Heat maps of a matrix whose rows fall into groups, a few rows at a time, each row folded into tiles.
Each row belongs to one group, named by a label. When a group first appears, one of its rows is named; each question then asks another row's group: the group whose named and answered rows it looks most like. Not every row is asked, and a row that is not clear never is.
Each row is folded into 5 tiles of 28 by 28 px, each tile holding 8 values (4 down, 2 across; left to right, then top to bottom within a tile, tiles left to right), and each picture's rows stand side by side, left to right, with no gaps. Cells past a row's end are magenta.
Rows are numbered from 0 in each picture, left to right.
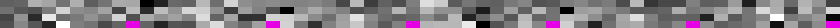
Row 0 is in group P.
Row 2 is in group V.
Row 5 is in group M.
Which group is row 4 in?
V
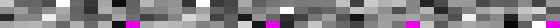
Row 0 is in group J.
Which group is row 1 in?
J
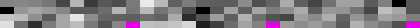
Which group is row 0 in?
V
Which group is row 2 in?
J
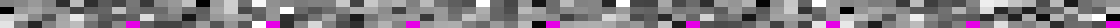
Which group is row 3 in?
J
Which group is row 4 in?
J
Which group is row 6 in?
V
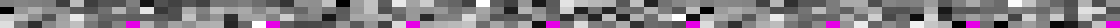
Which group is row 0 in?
V
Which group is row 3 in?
J
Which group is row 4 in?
P
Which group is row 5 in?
V
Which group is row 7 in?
M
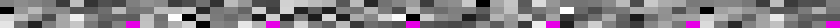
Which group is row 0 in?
V
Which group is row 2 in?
P
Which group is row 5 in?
V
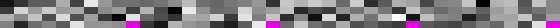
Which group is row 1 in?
M
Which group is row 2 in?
P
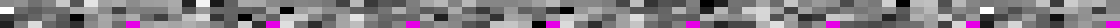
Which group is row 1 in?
J
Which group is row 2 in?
V
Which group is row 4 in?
V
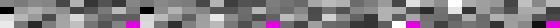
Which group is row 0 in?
V
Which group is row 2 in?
M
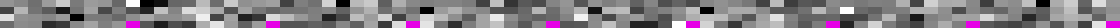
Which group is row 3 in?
V
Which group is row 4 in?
M
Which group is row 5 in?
V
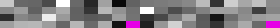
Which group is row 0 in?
J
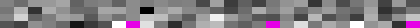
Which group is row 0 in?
M
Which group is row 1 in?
V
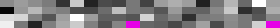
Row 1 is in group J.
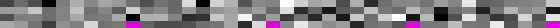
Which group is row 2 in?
P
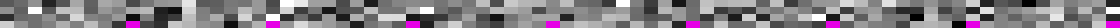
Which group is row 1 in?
M
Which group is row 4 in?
J
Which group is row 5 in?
P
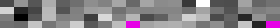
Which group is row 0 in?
M
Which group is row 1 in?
J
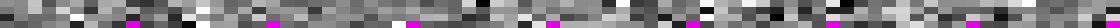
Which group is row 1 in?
P
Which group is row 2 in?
M
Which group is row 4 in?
J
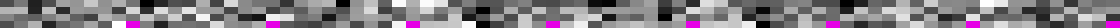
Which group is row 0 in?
M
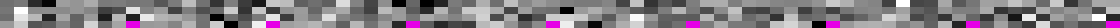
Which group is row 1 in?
M
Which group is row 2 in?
J
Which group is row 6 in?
J
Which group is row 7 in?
P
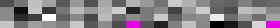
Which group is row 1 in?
M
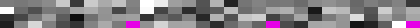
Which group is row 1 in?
P
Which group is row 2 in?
M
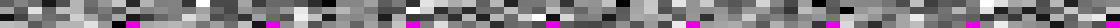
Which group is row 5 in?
J
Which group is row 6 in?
V
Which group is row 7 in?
P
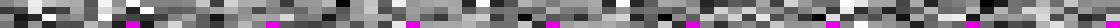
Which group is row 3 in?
J
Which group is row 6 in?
P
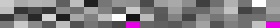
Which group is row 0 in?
P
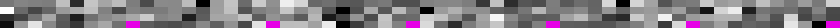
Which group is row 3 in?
V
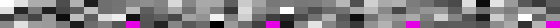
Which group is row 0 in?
P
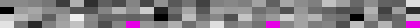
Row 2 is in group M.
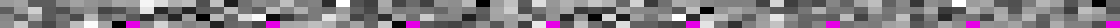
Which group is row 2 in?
J
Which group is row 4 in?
P
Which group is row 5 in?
V
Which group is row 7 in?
J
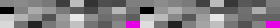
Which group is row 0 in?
V
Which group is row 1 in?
V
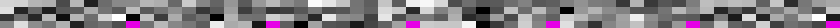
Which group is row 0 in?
P
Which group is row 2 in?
M
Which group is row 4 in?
V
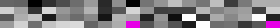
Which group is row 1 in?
P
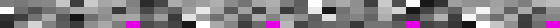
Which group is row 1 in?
P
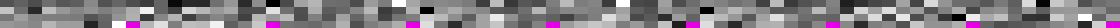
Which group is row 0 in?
M
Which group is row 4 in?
J
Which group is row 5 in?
V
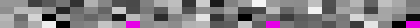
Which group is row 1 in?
J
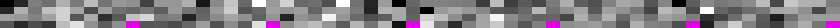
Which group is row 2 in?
J
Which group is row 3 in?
V
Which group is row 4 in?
J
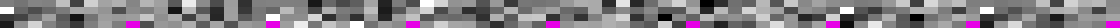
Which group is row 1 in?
M
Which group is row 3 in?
P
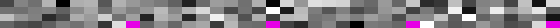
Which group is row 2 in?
M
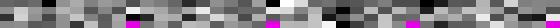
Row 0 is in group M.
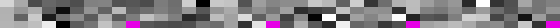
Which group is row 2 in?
P
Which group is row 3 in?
J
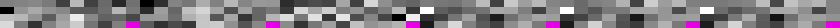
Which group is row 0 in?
V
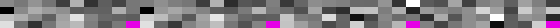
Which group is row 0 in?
V
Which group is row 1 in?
V
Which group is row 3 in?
M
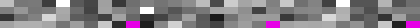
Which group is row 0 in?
J
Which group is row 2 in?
J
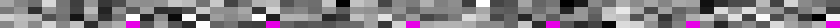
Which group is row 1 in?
P
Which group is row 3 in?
J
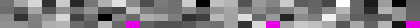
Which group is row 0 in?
J
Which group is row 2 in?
J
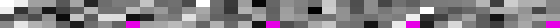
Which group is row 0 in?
P
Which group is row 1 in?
J
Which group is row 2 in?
M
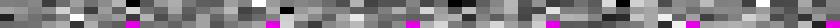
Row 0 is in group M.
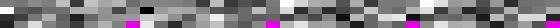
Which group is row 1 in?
V
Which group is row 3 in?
P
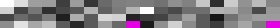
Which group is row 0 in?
P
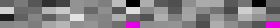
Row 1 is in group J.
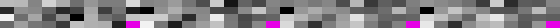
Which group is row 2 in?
V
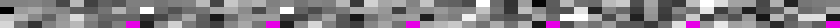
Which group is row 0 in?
V
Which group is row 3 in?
J
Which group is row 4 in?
M
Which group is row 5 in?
P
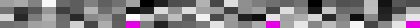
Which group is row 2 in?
M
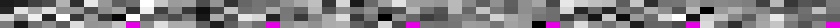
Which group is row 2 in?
J
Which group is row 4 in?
P
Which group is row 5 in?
V
